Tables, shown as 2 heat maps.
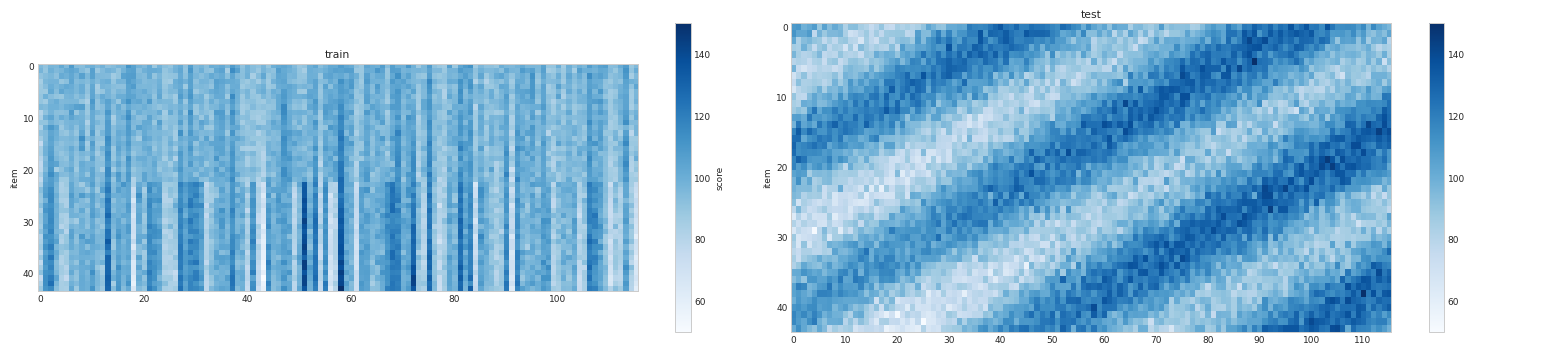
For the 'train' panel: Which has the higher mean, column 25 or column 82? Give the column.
82
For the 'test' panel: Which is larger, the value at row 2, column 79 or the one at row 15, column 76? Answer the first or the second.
the first
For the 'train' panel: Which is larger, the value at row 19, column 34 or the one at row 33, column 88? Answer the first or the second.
the first
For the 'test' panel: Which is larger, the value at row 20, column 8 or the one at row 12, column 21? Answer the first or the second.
the second
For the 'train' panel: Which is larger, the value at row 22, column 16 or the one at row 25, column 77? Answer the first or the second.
the first
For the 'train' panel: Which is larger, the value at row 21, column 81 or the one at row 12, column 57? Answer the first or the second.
the first
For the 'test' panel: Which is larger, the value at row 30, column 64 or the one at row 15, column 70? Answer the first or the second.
the second
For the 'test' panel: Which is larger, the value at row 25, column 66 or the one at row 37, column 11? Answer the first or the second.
the second
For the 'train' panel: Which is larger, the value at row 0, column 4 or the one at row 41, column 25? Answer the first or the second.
the first
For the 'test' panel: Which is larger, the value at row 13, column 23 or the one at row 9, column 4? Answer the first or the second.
the first
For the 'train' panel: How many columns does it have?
116
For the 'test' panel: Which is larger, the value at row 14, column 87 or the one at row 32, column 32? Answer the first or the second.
the second
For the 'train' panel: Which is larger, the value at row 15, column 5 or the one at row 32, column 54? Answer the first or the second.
the first
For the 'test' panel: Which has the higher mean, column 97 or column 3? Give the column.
97
